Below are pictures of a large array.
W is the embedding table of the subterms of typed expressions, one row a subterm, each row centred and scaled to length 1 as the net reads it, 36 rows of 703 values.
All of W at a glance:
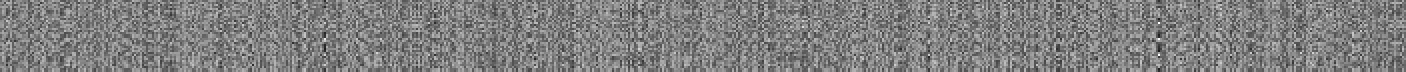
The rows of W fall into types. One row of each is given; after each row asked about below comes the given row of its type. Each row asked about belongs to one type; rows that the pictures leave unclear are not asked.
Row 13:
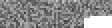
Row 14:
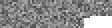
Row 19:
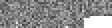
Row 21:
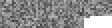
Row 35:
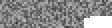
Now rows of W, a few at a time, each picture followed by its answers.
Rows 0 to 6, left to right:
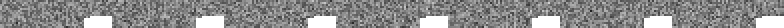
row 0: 35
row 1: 21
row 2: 14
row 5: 19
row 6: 19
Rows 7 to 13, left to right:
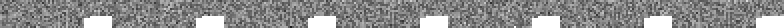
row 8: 14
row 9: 35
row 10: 13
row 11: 21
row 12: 13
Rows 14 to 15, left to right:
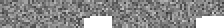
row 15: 19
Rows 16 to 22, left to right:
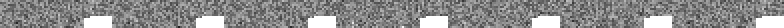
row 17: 35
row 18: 35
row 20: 14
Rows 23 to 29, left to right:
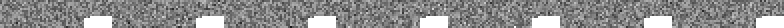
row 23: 35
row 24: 13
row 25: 35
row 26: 21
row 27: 21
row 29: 19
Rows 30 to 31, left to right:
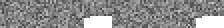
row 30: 19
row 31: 14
